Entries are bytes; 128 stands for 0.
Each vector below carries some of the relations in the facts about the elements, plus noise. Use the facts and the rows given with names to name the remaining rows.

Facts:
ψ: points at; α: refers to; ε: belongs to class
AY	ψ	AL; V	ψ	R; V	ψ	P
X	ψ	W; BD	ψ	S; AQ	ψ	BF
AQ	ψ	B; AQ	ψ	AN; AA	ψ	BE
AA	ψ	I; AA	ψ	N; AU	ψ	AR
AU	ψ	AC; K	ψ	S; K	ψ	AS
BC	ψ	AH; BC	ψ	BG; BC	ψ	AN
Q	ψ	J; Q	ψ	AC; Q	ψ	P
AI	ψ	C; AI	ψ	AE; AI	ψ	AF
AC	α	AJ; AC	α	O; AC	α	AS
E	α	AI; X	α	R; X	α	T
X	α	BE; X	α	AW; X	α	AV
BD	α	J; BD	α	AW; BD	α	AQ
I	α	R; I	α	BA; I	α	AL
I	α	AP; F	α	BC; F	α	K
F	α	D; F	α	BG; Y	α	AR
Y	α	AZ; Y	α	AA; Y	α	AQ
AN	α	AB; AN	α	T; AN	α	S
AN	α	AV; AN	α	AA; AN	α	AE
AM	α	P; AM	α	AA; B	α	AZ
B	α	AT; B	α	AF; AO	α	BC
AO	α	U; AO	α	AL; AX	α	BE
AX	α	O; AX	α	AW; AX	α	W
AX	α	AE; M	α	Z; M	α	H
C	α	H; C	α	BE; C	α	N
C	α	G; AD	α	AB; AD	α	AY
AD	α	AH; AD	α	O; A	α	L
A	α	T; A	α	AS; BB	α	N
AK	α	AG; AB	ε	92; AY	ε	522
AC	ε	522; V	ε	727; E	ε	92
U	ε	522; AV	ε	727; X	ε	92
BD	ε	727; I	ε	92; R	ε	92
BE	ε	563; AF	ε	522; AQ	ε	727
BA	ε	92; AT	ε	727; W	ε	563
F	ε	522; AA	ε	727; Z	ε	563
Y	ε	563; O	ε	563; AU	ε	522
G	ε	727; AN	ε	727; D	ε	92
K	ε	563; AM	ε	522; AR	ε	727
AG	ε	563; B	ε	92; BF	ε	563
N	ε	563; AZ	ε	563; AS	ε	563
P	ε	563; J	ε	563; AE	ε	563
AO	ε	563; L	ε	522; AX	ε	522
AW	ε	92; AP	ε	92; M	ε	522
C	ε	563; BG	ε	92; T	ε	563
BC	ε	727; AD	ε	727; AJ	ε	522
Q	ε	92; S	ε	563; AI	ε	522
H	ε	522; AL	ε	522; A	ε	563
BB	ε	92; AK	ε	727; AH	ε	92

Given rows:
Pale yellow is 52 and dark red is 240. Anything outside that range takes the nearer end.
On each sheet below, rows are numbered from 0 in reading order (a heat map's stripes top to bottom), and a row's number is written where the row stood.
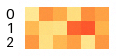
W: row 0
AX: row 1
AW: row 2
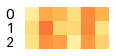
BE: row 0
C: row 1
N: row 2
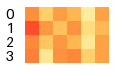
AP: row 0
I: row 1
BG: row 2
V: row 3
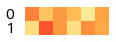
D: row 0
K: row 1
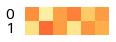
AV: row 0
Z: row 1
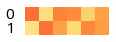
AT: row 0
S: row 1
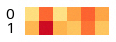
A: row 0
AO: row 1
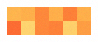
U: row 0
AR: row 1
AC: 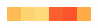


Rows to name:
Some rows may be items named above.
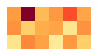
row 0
Y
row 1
AB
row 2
N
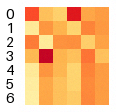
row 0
AN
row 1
AS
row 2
V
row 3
AO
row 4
AS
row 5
O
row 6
O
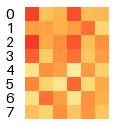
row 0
AK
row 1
M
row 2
AA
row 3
AQ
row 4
N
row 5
X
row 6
Z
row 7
H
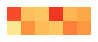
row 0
BD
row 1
T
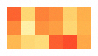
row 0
BC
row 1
G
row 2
AC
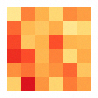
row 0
AE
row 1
BB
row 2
AK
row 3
B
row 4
F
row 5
AZ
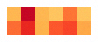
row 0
AO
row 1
AM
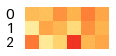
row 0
AU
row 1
BE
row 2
AD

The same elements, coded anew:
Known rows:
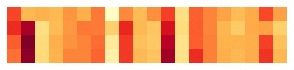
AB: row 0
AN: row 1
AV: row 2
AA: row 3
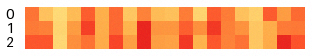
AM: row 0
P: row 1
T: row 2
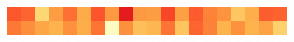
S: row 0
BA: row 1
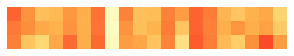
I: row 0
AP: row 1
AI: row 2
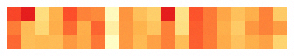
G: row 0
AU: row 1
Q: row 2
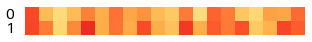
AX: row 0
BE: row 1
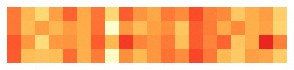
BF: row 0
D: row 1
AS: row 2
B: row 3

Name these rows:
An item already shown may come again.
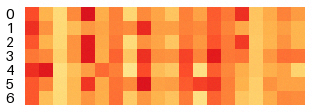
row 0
N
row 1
A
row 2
Z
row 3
AZ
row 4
AD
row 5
Y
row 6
AC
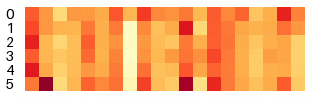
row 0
AS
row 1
AW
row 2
BB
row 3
B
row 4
X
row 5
AQ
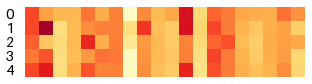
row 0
AW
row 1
BD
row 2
M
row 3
AK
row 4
G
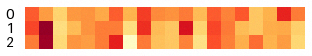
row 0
AS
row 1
BD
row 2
BC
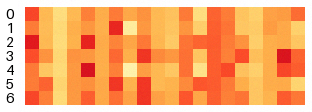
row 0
AX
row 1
F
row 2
C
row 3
O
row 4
H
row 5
AO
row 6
W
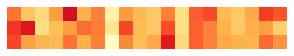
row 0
H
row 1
AD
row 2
AW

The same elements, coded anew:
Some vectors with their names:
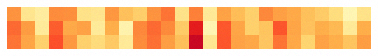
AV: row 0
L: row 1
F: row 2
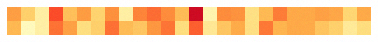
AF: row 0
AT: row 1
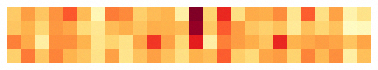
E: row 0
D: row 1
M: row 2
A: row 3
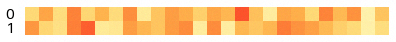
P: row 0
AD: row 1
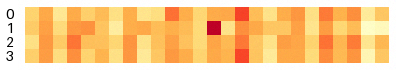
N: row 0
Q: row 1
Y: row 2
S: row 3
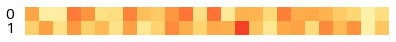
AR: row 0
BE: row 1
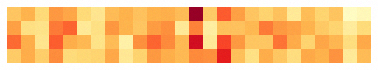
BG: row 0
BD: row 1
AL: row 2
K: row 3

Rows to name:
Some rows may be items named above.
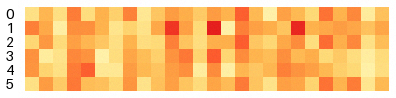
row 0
AZ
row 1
M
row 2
C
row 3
BC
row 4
AD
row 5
Y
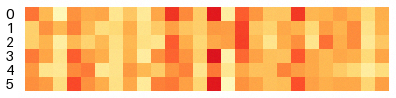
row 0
H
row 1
AO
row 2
Z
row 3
AU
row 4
V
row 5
AM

